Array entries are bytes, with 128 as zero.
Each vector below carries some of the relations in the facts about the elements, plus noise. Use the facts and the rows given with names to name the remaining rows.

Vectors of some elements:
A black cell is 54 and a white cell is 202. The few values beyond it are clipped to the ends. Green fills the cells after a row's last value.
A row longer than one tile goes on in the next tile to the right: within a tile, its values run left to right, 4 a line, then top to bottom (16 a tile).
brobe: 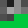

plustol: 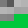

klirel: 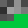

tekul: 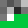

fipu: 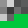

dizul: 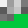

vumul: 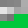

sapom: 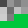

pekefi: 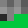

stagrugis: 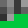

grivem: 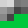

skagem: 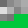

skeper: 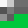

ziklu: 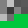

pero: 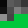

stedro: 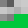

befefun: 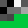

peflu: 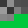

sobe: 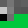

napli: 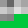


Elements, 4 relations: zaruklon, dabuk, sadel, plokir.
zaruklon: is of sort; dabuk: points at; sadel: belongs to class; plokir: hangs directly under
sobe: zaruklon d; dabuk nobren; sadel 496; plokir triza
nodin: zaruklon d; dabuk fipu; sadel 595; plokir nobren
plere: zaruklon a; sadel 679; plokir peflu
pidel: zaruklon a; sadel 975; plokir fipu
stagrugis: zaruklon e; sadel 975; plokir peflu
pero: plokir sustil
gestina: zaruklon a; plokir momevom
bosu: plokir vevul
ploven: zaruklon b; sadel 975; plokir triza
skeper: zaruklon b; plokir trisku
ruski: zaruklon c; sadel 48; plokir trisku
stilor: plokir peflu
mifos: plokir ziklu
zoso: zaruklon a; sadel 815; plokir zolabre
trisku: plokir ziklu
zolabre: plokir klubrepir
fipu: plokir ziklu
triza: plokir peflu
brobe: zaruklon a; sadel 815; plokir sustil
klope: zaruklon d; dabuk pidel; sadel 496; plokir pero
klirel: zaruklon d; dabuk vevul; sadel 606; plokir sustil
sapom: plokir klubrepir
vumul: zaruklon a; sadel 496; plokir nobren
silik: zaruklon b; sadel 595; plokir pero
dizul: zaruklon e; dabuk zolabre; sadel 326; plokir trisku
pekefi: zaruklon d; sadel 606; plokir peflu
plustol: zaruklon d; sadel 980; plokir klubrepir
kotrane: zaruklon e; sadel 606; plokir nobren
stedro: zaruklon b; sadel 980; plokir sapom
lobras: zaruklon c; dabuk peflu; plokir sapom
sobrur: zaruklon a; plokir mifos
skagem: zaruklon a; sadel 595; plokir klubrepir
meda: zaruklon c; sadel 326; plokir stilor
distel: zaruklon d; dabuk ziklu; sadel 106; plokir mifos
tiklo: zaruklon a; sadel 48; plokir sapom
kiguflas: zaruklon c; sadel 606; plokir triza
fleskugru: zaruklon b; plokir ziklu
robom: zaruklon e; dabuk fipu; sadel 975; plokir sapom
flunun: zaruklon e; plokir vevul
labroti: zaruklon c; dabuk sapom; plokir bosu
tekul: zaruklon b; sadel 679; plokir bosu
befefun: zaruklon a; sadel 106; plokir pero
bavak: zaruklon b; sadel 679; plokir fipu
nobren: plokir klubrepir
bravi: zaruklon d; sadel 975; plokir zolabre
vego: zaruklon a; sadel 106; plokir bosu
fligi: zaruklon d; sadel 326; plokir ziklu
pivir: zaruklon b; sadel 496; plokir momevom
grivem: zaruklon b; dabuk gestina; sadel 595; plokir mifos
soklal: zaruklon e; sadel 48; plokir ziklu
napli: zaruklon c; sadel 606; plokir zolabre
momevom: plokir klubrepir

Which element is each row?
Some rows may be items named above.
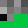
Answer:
kiguflas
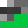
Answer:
ruski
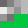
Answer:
nodin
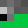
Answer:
sobe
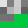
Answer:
fligi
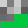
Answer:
fligi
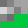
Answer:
skagem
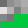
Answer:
skagem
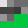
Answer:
soklal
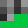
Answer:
stagrugis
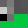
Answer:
sobe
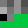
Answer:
kiguflas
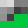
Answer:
grivem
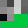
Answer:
meda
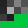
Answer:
silik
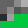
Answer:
plere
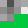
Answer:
tiklo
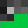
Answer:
klope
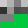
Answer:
bavak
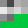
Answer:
zoso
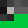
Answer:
klope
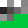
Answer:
distel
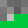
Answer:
flunun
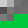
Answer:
fleskugru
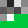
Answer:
vego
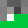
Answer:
labroti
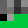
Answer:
ploven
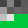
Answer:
bosu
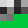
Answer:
pidel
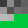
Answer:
vevul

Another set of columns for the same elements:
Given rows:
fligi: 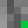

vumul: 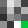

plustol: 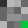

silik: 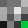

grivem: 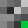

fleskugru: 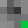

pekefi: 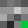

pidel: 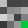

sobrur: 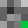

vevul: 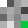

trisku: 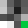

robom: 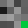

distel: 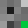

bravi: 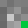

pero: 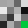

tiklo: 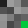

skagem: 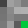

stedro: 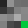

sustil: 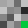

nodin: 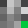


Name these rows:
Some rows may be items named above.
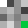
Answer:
vevul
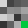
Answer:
pidel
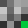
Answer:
brobe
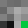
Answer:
sobe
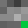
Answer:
plere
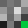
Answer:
silik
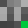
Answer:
befefun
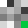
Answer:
bosu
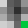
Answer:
ziklu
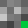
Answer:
klirel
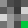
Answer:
bavak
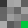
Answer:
plustol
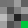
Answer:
soklal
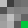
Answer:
tekul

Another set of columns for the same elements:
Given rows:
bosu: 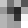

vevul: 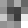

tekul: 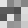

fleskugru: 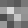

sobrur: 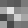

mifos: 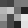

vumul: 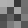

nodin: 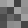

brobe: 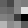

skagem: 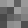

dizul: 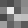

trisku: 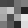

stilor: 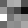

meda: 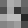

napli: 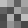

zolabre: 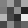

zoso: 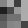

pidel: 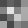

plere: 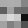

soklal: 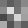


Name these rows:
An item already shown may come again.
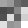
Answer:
vego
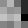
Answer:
sobe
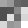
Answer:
vego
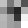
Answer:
bosu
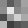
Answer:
bavak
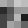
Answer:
tiklo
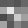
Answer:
grivem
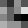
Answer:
silik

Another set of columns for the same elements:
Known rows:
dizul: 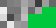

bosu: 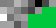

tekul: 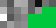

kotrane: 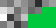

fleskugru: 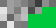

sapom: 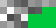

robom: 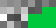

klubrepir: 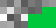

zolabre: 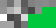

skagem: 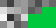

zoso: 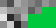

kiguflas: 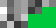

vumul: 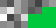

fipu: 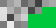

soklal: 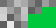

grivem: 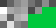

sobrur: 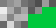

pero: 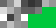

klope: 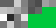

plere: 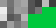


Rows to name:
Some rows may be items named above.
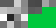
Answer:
klope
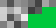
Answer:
sobe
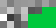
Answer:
tiklo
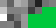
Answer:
vego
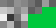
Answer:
plustol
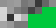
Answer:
vevul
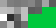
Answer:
stedro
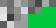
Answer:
bavak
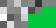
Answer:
pidel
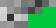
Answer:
vevul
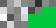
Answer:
pidel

